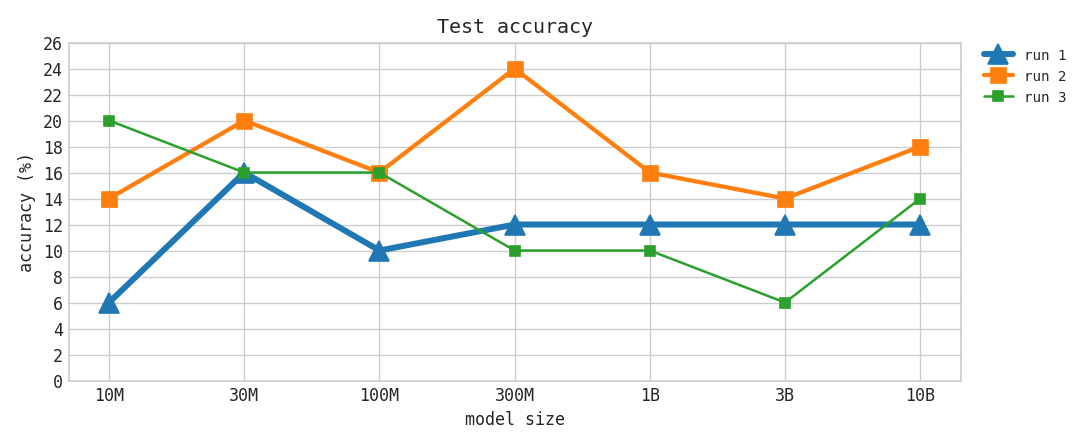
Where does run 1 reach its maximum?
30M
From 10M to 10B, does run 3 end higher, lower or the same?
lower
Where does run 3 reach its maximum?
10M
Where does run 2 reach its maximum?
300M
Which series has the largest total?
run 2
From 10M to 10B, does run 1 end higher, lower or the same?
higher
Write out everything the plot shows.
Title: Test accuracy
x-axis: model size, ticks 10M 30M 100M 300M 1B 3B 10B
y-axis: accuracy (%), ticks 0 2 4 6 8 10 12 14 16 18 20 22 24 26
Legend: run 1, run 2, run 3
Values:
run 1: 6 16 10 12 12 12 12
run 2: 14 20 16 24 16 14 18
run 3: 20 16 16 10 10 6 14
